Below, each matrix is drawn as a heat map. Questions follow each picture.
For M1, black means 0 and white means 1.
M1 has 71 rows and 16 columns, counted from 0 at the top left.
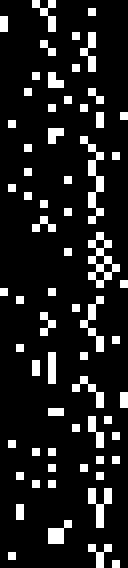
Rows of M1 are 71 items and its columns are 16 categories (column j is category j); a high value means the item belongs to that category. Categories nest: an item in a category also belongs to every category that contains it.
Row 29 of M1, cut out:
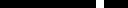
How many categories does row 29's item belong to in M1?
1
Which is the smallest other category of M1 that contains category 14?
12
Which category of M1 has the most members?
12
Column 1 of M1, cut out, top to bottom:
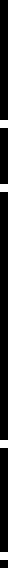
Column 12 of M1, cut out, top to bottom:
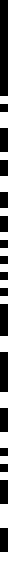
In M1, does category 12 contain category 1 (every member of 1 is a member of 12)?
yes
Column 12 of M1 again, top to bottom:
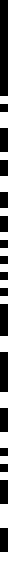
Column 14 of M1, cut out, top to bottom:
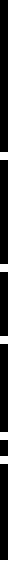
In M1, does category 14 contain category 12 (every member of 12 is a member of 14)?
no
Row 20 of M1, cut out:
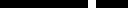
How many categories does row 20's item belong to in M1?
1
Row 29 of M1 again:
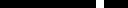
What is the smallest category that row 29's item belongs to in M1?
12
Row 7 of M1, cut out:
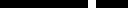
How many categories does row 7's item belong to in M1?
1
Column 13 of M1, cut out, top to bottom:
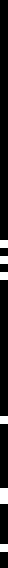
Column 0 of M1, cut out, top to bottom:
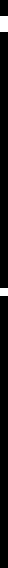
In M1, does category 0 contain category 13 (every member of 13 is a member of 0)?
no
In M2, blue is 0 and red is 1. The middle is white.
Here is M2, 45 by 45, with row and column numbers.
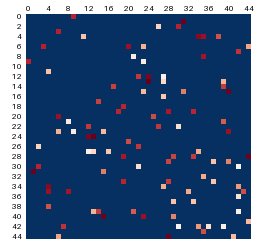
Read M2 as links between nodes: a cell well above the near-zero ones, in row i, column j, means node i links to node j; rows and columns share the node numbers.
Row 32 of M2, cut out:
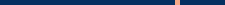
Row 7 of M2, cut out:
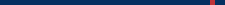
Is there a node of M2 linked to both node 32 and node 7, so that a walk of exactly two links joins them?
no
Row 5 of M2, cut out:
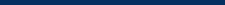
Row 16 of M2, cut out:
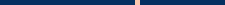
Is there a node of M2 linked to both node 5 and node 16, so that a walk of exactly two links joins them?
no
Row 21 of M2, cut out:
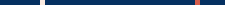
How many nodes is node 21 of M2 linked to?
2
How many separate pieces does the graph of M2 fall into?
4
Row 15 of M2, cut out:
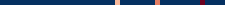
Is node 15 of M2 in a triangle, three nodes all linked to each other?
yes
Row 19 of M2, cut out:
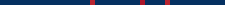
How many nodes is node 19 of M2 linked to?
3
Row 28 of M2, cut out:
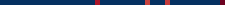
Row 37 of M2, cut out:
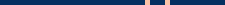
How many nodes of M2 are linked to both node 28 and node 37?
2
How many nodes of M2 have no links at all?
2
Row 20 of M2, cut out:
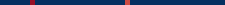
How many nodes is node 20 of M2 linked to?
2
